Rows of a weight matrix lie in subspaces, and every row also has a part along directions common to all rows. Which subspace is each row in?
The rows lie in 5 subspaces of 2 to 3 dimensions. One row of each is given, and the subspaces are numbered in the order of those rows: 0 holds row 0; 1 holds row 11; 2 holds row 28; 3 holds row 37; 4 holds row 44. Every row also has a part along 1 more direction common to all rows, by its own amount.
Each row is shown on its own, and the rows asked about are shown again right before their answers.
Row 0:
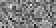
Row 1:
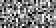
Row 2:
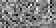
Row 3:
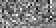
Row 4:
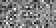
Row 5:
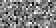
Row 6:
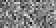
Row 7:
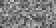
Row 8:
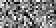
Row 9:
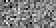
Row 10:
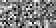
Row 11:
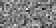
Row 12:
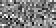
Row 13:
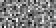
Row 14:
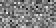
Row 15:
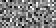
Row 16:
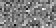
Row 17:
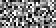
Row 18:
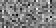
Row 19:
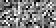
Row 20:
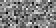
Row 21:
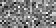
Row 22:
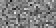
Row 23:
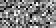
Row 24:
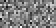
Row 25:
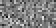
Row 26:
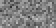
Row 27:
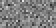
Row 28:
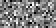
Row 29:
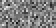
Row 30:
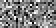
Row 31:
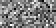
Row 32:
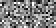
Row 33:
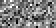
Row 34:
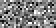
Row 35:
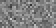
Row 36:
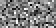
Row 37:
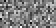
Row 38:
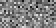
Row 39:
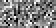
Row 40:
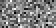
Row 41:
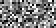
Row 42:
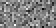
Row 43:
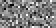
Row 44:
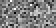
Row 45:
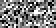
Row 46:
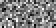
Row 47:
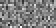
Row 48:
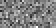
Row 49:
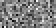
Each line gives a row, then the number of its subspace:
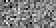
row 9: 4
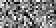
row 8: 1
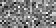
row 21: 2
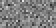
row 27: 3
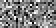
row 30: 1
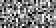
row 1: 0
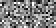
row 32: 2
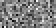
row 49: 0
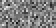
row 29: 3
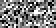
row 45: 4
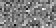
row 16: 1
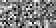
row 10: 4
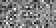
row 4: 4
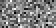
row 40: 4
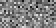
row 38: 2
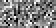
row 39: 4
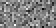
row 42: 1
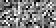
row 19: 4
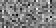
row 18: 0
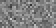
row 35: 0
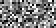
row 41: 3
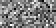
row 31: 4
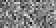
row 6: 1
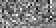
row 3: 0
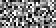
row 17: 2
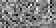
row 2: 0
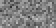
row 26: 1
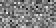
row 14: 2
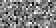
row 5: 2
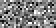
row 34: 4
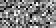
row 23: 3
